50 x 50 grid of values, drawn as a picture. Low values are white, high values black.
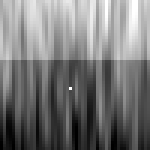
The bottom part is higher, past a seam about 40% of the way down. Streaks run downward. There is an overall slope up to the bottom. The top right is the ninth with the lowest average. One lone cell stands out, far lower than its neighbours.
